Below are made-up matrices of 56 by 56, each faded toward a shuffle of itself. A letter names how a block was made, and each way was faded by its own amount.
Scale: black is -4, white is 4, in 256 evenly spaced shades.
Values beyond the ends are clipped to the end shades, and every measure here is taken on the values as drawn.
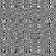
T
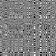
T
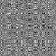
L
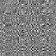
L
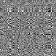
L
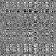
L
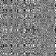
L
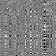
T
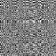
L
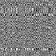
L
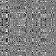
T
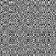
L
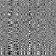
T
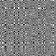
T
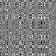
T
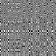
T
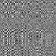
T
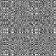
L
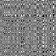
T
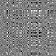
T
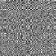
L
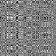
T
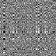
L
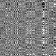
T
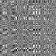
T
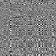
L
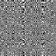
L
